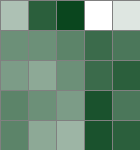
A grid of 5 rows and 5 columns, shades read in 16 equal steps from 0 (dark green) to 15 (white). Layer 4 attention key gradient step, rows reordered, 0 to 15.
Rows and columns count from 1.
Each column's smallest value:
5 2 0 1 2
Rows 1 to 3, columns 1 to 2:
10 2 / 6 6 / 7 8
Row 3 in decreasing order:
8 7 6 3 2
